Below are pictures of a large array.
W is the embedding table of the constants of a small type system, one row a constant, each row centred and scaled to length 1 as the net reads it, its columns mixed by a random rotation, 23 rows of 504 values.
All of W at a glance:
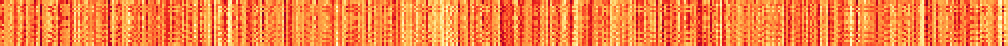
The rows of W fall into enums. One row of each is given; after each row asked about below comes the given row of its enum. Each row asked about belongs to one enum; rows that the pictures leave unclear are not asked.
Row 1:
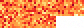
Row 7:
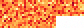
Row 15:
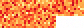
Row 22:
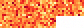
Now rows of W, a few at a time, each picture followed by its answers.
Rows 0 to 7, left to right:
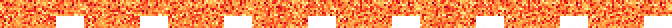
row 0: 1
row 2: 15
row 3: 22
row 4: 7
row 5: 22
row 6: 7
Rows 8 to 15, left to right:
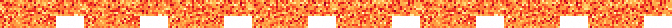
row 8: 1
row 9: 1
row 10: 7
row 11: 7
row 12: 15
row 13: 1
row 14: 7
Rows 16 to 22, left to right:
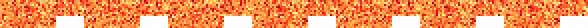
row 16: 22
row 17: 7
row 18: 15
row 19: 22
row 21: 22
